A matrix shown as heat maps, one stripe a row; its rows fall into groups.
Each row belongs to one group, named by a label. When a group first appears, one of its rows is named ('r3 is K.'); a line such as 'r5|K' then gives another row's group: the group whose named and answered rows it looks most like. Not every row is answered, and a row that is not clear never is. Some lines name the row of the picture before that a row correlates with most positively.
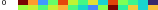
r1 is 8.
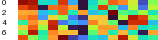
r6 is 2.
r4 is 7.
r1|2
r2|8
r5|7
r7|8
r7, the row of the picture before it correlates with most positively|0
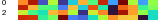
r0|2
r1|2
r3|8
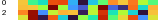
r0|8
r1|7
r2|2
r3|2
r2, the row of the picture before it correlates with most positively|3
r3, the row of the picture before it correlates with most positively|0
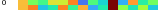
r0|8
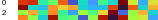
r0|2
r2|7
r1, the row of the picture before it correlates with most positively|0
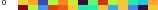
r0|2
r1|2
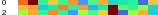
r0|2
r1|8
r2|7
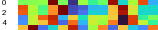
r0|7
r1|8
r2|8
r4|7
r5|2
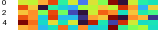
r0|7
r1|2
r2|7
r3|7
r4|2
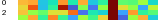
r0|8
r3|7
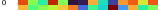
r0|2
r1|8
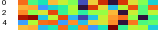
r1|2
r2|7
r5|8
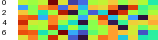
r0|7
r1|7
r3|2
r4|2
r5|7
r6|8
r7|7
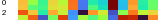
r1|8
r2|2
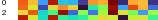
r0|7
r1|8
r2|8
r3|7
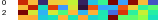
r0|8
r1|2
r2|2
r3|8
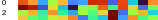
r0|2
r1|2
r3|8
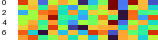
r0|8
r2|7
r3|7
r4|7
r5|7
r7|2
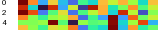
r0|2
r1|2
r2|2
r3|8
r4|7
